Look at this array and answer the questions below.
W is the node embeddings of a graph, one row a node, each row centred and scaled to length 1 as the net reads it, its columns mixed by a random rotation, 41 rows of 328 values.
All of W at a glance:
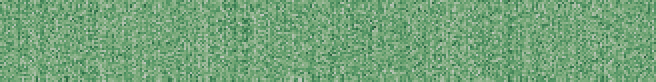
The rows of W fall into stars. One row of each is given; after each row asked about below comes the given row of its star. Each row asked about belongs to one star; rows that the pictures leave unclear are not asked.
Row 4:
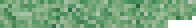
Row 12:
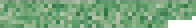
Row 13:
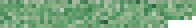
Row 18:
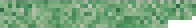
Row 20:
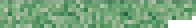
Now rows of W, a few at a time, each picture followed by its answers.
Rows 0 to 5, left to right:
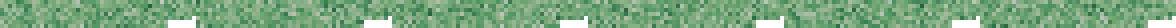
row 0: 18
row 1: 4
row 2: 13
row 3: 4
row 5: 4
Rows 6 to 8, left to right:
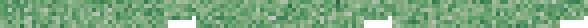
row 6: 20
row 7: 12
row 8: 18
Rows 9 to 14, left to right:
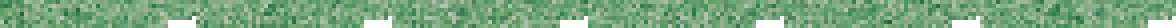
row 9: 13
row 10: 4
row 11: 13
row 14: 13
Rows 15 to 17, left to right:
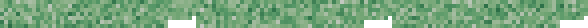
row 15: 4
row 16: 13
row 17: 12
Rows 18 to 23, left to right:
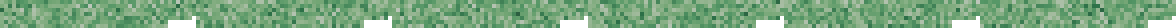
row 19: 4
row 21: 18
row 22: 18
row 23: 12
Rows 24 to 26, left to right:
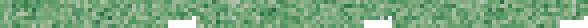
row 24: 12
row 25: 13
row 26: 12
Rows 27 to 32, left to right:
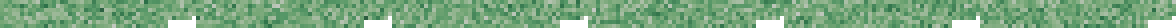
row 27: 20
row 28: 12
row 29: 12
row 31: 4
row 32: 18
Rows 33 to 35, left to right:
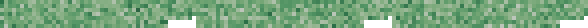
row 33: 4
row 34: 20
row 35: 13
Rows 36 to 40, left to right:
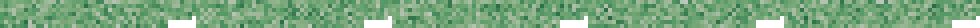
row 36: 4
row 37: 18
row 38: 12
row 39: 12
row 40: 13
